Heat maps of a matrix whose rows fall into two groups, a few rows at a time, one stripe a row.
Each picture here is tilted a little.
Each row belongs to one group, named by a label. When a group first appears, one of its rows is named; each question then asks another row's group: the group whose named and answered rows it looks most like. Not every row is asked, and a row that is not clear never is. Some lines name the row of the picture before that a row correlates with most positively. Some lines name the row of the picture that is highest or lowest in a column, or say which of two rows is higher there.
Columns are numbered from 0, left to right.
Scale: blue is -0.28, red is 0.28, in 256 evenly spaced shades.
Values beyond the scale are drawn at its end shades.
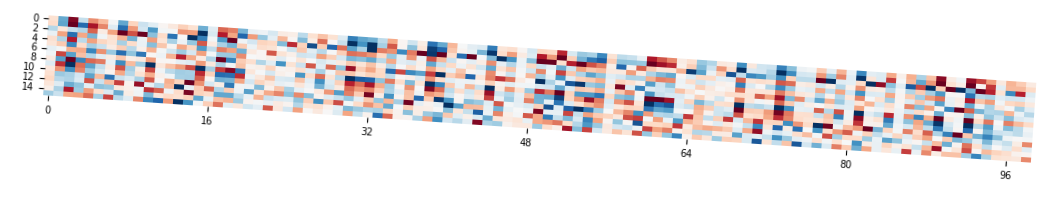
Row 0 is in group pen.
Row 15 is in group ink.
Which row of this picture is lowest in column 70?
2
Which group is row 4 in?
pen
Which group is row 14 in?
pen
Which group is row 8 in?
pen
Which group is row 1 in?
pen
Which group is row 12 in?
ink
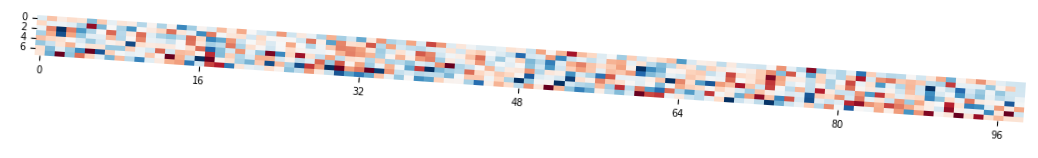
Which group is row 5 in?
ink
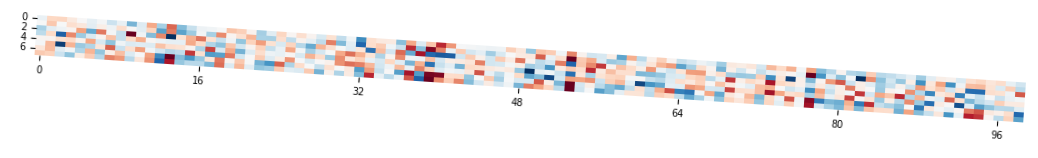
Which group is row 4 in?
ink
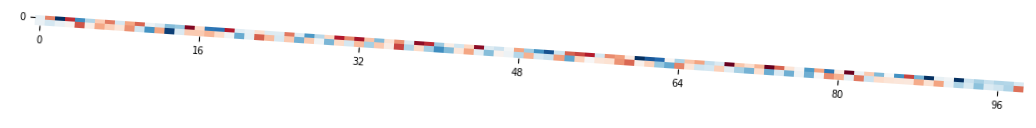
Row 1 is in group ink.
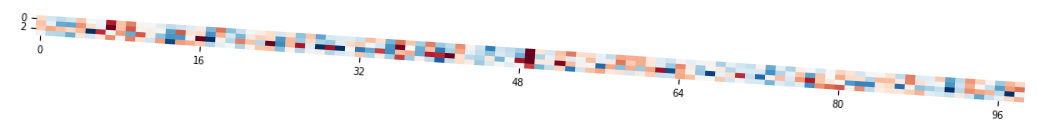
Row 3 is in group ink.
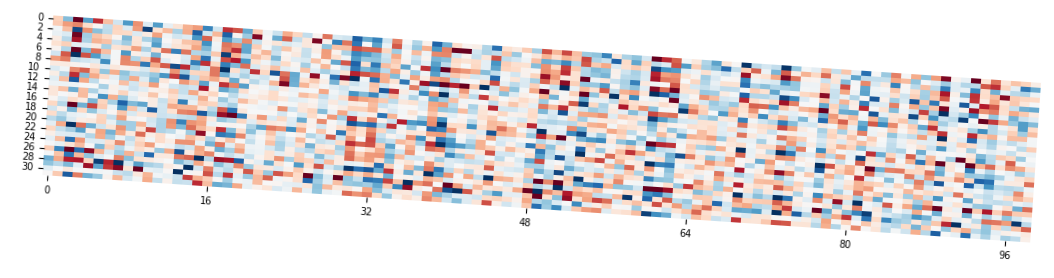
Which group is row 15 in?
ink
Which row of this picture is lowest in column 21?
19
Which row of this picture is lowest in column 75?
29
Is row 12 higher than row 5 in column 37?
No
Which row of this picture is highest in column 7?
29
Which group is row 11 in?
pen
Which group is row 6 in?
pen
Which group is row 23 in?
ink
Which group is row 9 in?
ink
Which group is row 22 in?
ink
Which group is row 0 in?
pen
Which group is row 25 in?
ink
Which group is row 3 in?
pen
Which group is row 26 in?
pen
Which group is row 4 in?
pen
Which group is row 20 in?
ink
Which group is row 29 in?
ink
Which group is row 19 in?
ink
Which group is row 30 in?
ink
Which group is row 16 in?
ink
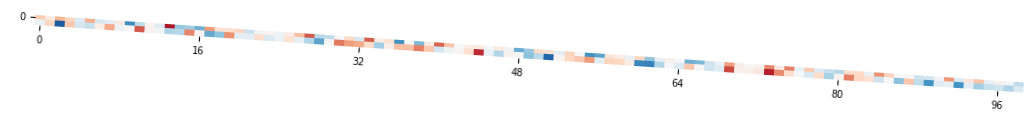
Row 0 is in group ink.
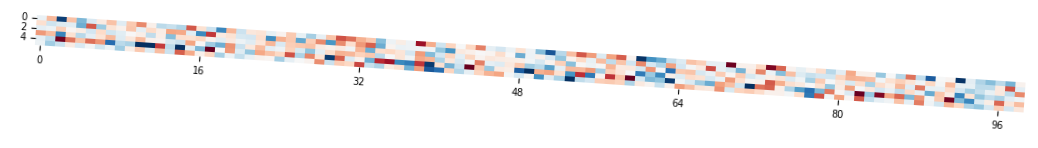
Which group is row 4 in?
ink
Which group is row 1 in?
ink
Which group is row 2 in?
ink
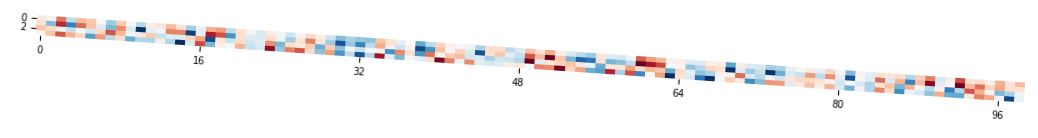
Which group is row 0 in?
pen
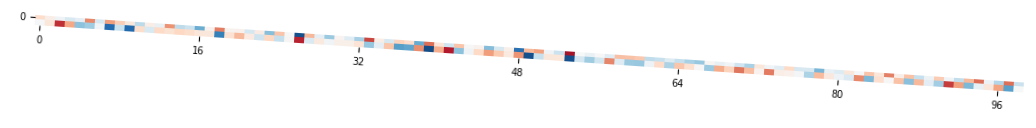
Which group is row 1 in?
ink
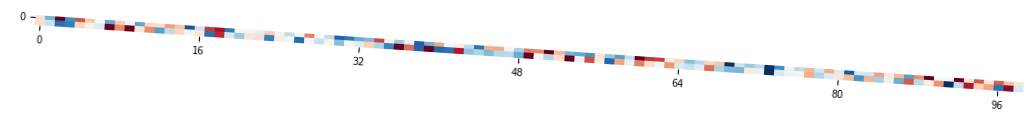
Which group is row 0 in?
pen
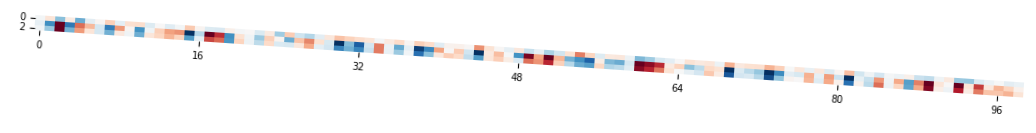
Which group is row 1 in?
pen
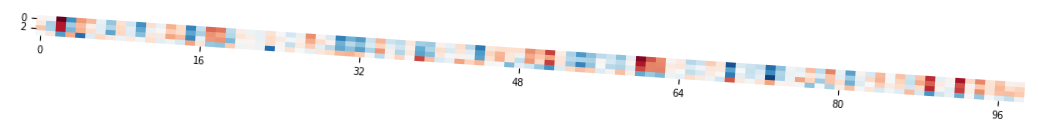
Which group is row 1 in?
pen
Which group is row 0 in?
pen
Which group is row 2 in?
pen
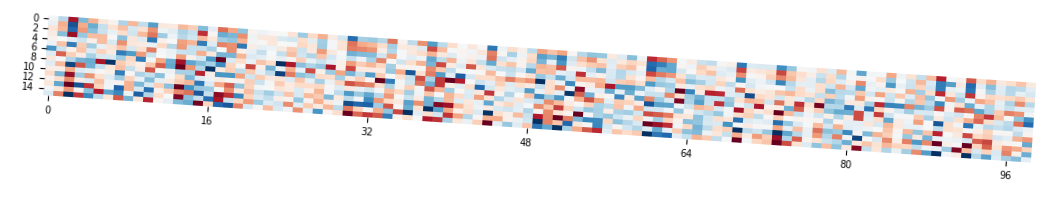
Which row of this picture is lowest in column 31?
13
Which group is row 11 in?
pen
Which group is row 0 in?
pen
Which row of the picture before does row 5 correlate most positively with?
3
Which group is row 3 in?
pen
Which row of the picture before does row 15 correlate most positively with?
3
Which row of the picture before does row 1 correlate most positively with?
3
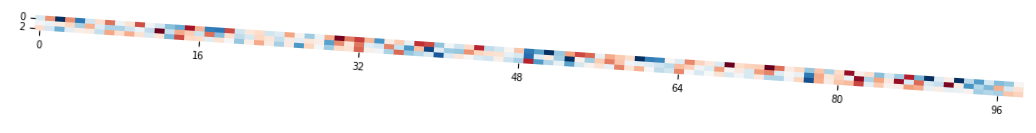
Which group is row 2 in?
ink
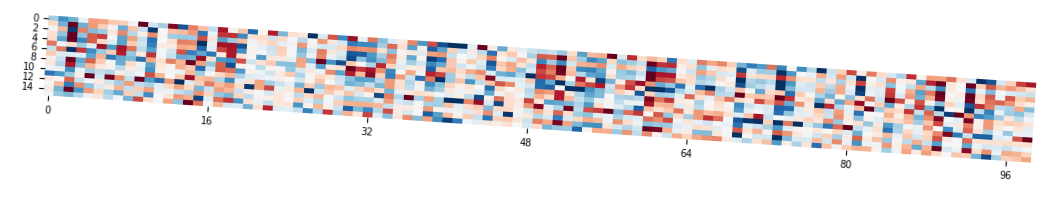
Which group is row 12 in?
pen
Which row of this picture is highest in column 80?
11
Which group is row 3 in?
pen
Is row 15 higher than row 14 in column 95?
No
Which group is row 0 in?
ink
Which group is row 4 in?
pen
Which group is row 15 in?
ink
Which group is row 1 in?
pen
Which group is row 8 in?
pen
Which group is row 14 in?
pen
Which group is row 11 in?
ink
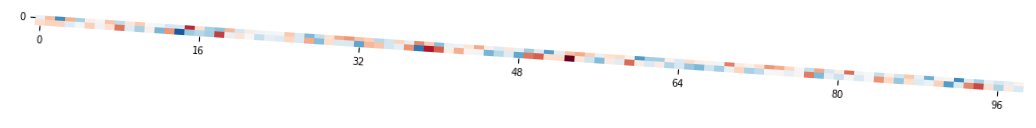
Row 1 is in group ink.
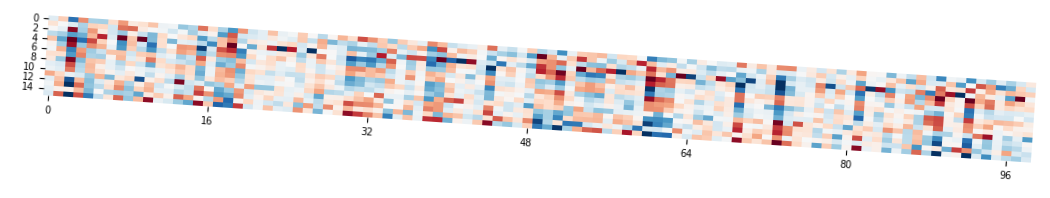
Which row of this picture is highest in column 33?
3
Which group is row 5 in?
pen
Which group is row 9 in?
pen
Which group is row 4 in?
pen
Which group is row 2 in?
pen
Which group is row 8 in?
pen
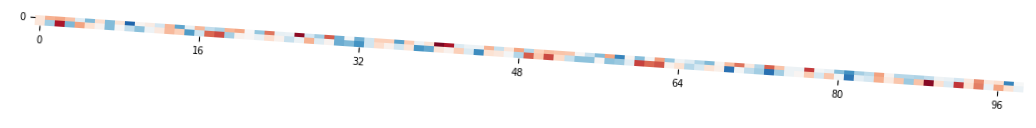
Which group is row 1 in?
pen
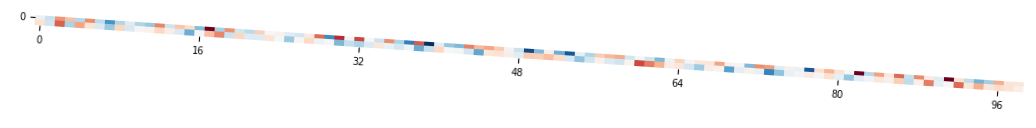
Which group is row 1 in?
pen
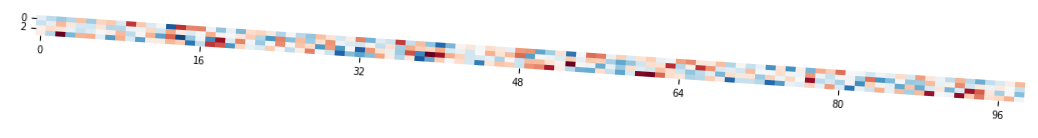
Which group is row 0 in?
ink
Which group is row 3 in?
pen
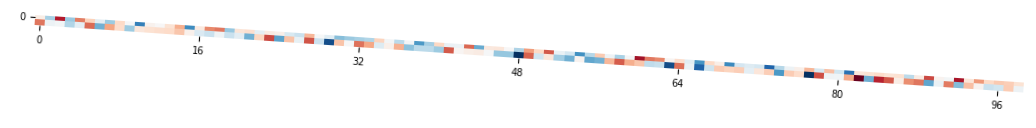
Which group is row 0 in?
pen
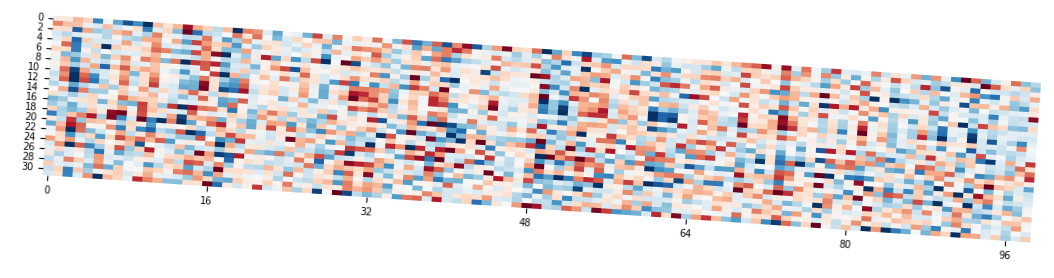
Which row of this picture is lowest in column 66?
24
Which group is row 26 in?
ink
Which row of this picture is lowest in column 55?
26
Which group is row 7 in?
ink
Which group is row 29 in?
ink
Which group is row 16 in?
ink
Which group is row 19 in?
ink
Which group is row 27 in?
ink
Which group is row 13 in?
ink
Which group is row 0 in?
ink
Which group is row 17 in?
ink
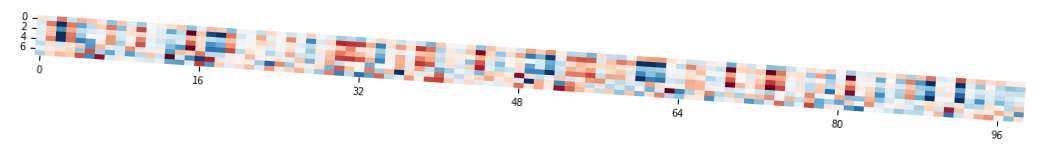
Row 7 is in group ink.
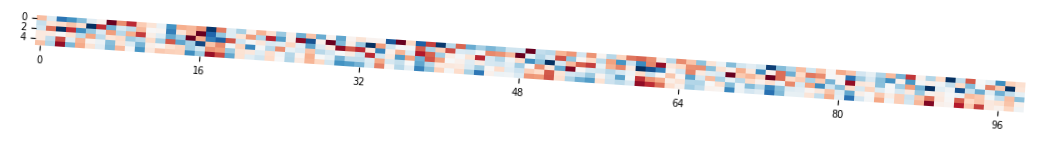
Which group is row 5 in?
pen
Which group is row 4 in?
pen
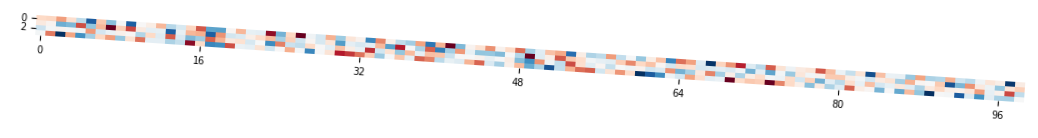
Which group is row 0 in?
ink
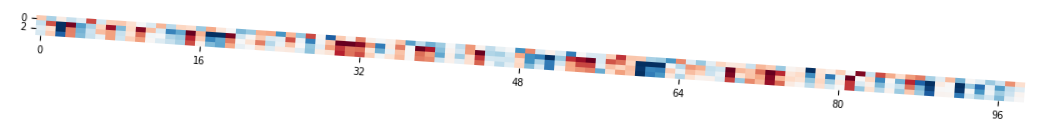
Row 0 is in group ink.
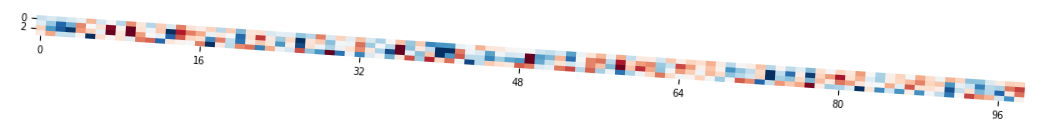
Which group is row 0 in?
ink
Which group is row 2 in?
ink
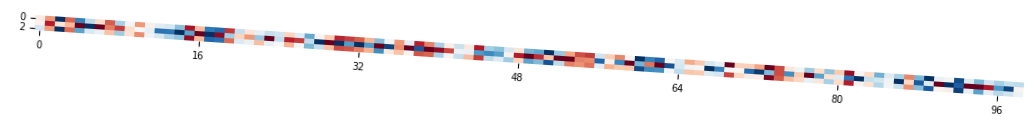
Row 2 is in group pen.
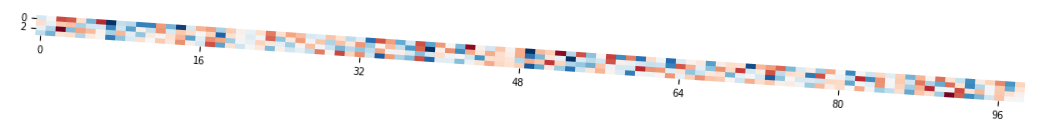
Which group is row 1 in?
ink
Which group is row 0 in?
ink
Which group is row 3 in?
ink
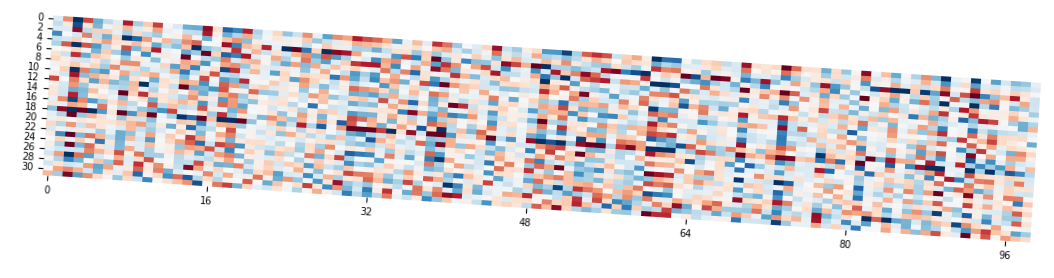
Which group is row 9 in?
ink
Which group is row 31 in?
pen
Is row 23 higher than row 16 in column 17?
Yes
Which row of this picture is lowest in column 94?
18
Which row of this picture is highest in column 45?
3
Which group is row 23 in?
pen
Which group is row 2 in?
pen
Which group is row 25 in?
pen
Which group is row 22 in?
ink
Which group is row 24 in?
ink
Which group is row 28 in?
ink
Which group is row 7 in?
pen
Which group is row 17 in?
ink
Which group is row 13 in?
pen
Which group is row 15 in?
pen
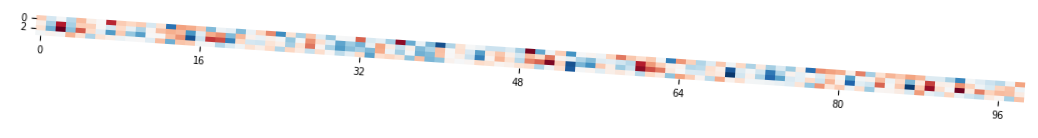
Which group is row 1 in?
pen
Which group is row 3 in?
ink
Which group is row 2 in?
pen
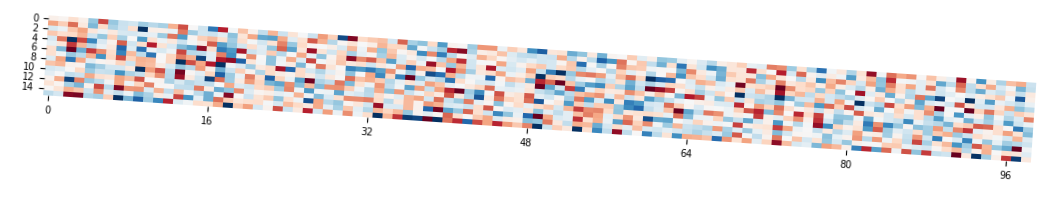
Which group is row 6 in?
pen
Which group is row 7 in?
ink
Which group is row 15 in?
ink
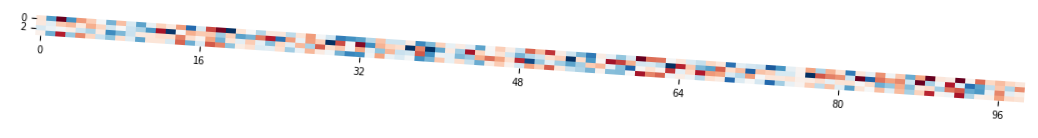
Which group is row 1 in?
ink
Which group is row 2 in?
ink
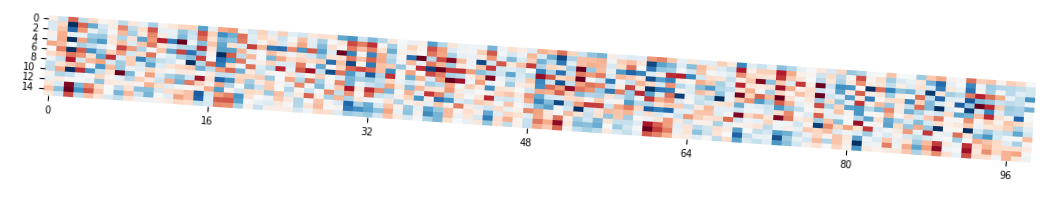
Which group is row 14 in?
pen
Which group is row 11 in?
ink
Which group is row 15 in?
pen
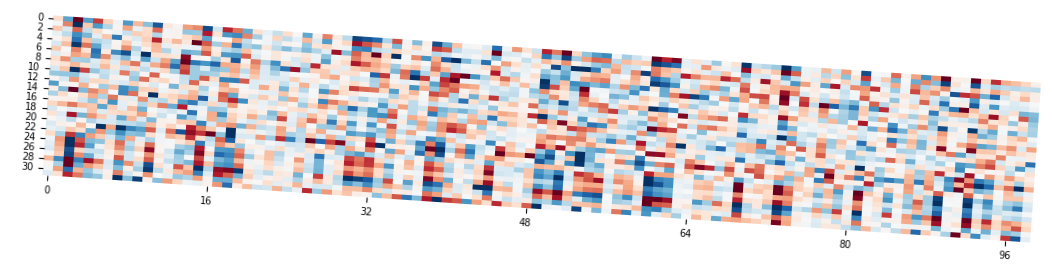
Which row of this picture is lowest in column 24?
21
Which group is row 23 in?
pen
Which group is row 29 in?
pen
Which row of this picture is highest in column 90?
15
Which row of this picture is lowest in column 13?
21
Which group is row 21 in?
ink
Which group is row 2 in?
pen
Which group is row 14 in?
pen
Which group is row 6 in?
ink
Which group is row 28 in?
pen
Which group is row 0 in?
pen
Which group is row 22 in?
ink
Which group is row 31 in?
ink
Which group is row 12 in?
pen
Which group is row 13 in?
ink
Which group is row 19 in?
pen
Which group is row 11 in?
ink
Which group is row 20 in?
ink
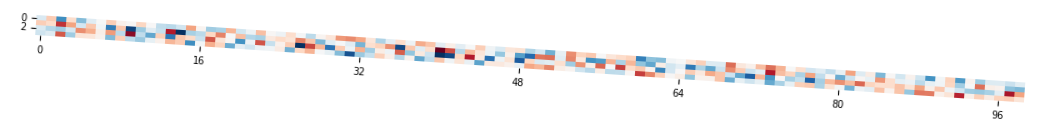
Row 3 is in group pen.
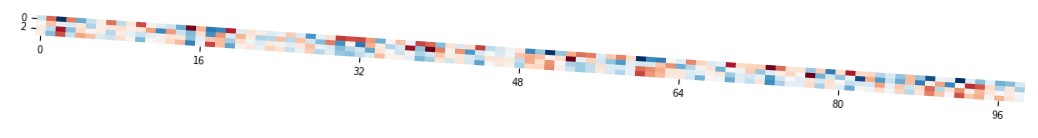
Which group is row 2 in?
pen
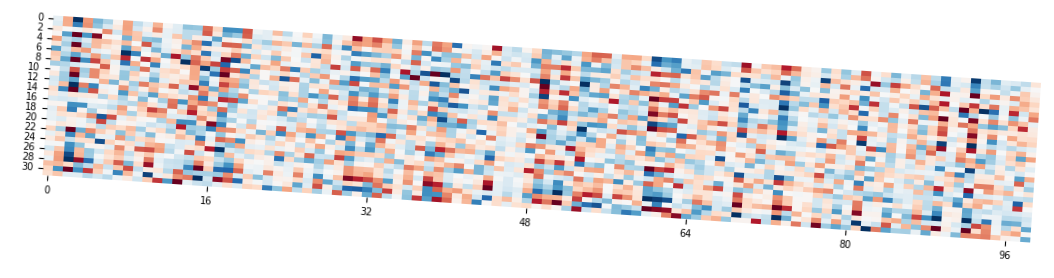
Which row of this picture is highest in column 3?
28
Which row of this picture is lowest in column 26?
4
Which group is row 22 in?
pen
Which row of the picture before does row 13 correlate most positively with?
0
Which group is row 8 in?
pen
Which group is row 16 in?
ink
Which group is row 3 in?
pen
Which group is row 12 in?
ink
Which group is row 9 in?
ink
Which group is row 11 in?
pen
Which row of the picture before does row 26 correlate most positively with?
0
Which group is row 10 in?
pen
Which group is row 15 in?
ink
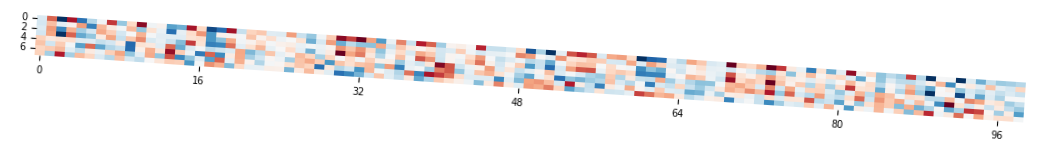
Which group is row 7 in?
pen
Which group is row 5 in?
ink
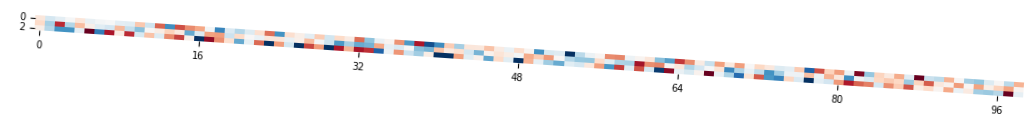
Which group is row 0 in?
ink
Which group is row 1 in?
pen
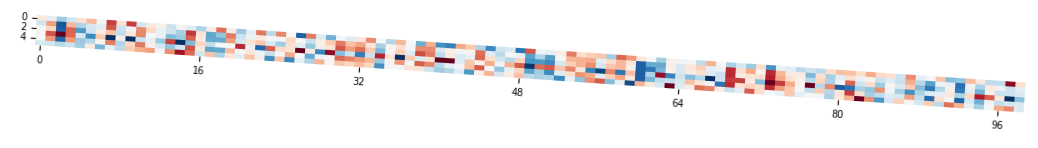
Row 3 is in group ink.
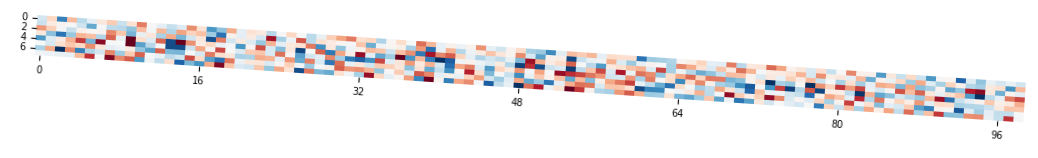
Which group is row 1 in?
ink
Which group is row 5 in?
ink
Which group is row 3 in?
ink
